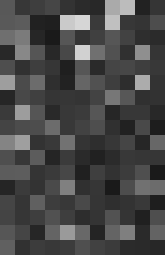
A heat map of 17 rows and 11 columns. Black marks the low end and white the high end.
The top middle is the roughest part. The halves do not mirror each other. The values are skewed, with a long tail toward high values. Fine speckle covers the field. No single row or column stands out from its neighbours.
